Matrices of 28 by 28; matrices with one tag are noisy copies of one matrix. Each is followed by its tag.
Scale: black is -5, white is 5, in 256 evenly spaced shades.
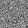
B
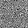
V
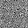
V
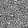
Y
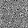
V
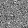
Y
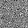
V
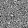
Y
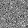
B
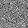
B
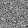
B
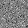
B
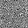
V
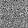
V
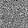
V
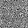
V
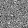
Y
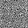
V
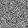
B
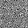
V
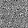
V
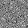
B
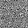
V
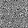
V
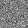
B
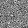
Y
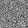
B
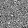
Y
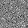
B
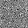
V
